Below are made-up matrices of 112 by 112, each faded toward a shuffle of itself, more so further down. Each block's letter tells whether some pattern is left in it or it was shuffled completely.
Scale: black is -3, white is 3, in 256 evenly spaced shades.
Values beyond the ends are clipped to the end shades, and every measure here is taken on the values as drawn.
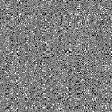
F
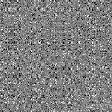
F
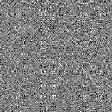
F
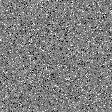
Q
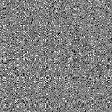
F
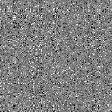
F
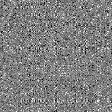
F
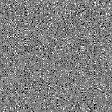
F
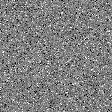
Q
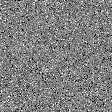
Q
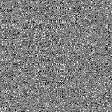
F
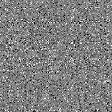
F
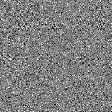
F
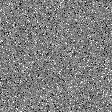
Q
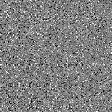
F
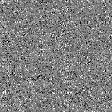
F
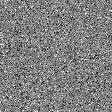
Q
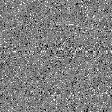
F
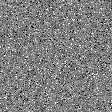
Q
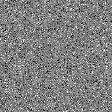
F
